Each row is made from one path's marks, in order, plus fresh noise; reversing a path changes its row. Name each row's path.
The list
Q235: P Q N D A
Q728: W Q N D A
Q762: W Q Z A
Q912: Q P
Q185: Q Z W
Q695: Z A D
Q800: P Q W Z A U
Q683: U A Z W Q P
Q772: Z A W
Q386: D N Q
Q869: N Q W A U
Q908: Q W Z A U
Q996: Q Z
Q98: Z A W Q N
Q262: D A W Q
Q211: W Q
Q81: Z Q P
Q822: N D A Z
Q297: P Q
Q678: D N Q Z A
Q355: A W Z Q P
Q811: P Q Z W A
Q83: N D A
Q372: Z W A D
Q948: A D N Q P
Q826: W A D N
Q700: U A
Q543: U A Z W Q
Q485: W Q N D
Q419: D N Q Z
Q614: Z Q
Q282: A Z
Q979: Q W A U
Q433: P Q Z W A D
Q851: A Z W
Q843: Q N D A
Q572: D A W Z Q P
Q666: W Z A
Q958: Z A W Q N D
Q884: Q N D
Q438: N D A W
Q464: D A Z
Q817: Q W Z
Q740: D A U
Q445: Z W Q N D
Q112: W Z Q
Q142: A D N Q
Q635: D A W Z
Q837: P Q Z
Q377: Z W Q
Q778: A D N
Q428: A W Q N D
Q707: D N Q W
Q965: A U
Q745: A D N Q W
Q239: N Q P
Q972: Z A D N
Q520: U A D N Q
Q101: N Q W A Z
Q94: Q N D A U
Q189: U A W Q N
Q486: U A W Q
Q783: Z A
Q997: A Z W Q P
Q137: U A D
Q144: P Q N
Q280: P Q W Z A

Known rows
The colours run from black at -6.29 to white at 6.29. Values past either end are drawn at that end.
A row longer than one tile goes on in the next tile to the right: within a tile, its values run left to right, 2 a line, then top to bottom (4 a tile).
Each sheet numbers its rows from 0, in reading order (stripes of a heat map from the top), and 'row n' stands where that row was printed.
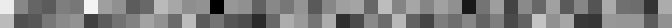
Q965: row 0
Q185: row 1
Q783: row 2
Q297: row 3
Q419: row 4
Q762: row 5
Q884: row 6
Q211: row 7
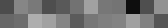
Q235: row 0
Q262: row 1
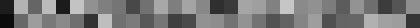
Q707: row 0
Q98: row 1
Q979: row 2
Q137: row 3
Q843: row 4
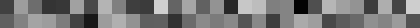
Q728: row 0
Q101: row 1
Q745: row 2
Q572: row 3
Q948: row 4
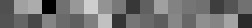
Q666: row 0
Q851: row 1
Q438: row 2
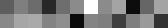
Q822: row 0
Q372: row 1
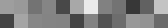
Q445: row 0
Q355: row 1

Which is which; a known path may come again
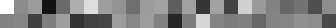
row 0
Q372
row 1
Q996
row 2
Q239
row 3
Q428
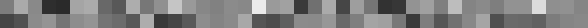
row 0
Q979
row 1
Q778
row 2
Q837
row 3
Q811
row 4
Q728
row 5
Q137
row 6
Q700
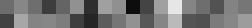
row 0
Q958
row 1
Q280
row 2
Q965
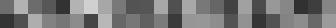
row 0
Q869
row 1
Q377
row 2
Q211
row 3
Q800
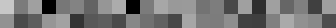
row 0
Q635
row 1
Q666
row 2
Q445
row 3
Q485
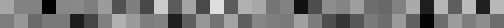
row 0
Q695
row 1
Q912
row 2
Q386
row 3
Q262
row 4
Q678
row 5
Q707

